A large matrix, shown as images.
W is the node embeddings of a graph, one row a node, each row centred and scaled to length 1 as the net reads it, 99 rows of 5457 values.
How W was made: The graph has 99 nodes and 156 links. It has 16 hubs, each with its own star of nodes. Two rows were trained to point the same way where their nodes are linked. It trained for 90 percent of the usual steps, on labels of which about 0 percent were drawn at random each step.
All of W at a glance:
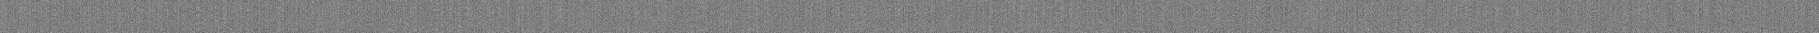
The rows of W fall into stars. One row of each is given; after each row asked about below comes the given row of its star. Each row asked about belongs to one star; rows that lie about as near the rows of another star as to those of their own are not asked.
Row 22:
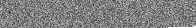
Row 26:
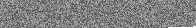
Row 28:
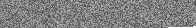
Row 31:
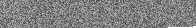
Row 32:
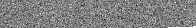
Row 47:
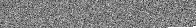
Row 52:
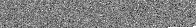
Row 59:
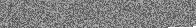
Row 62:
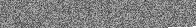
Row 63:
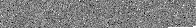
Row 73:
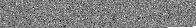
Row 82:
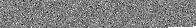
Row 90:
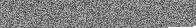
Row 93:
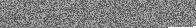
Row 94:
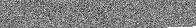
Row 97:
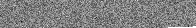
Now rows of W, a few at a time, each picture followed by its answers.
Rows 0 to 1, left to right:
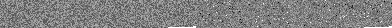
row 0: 73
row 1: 73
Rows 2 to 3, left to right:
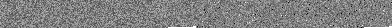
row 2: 52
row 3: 59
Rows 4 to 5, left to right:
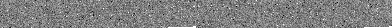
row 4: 63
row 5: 94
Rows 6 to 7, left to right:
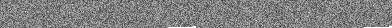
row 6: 31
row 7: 59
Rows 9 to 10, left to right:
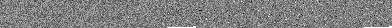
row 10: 31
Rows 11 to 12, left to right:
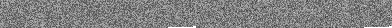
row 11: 63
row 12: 32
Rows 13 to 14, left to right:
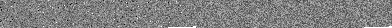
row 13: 62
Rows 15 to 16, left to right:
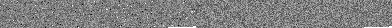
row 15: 93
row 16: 47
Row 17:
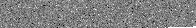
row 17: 59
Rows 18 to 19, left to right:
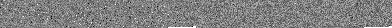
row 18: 90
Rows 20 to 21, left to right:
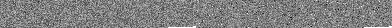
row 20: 22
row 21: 63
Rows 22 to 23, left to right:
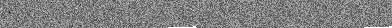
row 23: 82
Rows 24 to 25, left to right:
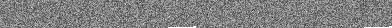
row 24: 82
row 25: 47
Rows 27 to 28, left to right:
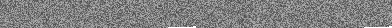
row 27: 47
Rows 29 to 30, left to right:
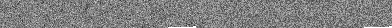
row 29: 47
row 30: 32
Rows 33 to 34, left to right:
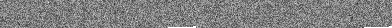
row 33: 93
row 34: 90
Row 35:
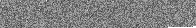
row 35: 63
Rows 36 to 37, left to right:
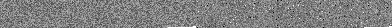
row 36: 31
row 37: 94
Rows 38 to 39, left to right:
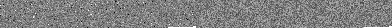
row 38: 93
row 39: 47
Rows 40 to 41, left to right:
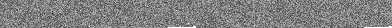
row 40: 52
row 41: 94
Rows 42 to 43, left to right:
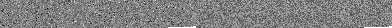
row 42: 28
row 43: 32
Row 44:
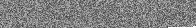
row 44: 26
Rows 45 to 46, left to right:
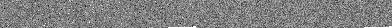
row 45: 28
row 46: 82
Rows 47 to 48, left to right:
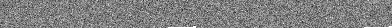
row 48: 73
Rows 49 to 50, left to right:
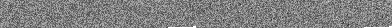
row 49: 90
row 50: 22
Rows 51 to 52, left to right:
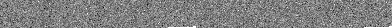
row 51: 31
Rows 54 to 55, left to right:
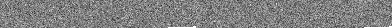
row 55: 26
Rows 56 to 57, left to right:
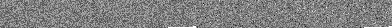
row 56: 97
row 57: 97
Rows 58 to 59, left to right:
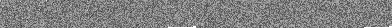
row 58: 63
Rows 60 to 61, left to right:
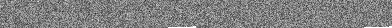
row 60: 94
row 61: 59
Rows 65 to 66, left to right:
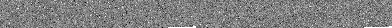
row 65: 28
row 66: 32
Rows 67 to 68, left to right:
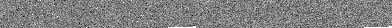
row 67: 82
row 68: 26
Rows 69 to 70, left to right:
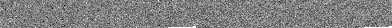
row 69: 62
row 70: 22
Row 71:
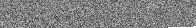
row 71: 32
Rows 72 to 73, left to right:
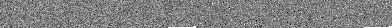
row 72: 52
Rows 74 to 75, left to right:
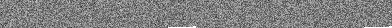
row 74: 97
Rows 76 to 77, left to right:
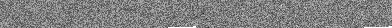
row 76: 62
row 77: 97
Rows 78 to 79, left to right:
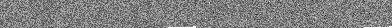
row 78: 31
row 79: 26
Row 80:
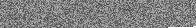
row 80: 52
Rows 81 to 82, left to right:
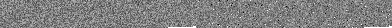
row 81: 93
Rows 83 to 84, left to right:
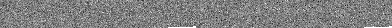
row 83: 47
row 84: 32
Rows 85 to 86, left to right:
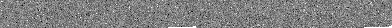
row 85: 90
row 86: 32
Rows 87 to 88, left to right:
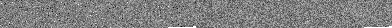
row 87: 28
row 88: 22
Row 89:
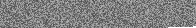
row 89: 22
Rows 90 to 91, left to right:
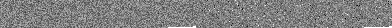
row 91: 22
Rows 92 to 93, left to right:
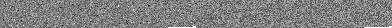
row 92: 22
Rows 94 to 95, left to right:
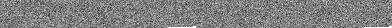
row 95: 47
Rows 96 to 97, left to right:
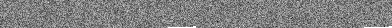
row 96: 31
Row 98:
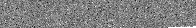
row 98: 31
